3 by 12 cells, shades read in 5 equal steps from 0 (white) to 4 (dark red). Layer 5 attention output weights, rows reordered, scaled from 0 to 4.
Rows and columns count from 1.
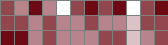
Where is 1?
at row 2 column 10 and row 3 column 10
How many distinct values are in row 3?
4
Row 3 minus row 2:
1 1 0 0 0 0 -1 1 1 0 -1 0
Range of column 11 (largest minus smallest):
1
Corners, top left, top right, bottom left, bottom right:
3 4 4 3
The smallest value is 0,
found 2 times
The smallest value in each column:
3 2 2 2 0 2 2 2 2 0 2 3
